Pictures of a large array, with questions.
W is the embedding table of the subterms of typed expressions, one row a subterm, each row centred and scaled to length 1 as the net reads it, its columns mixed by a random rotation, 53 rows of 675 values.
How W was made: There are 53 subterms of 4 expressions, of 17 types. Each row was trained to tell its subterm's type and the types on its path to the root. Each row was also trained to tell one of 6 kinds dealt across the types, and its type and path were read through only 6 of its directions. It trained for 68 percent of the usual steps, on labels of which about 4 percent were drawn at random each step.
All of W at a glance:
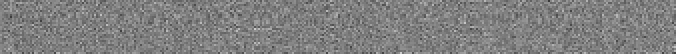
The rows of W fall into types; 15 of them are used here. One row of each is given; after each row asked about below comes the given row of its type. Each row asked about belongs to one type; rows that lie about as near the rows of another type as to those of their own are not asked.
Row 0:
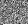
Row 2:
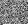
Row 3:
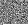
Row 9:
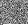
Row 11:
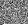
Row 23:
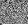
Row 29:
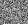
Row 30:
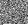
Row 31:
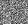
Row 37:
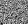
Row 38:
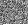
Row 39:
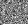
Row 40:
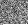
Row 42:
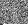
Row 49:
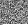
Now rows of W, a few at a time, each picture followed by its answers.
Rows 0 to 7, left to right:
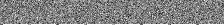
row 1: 40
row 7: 37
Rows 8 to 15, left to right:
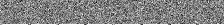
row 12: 39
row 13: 37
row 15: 31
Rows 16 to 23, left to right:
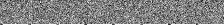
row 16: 0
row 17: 31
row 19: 3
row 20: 0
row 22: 42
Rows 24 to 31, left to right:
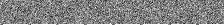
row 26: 23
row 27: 39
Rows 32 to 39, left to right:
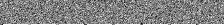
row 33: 49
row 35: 0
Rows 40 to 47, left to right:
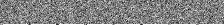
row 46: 49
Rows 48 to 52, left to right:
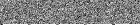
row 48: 37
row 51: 23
